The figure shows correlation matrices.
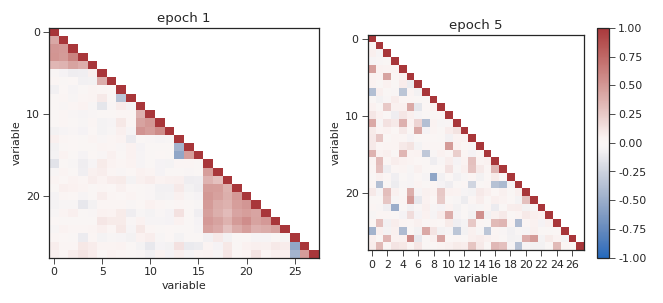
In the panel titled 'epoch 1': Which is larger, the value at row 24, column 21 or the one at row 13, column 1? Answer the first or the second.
the first
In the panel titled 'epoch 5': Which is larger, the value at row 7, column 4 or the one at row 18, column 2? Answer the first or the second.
the second
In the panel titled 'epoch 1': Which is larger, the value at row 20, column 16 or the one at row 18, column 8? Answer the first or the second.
the first
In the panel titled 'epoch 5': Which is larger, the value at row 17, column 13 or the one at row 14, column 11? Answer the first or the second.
the first
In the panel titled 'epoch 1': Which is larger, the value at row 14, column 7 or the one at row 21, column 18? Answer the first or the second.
the second
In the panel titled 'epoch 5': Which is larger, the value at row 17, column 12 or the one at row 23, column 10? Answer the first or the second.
the second
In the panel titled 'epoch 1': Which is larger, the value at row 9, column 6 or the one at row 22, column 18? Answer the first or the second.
the second
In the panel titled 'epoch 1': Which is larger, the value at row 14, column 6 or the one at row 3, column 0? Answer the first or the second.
the second
